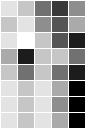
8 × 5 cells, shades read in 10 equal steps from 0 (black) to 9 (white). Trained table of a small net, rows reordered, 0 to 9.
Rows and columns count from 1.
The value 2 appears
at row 1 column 4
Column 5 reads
5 6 1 4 1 0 0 0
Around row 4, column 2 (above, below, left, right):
9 4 6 7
